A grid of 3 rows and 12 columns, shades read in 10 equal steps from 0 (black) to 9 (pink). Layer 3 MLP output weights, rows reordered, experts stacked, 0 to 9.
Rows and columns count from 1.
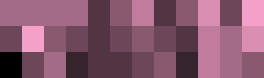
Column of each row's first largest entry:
12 2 10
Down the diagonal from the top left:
6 9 6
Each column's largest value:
6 9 6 6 3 5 7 5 5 8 6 9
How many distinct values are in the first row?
7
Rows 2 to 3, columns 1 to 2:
4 9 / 0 4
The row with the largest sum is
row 1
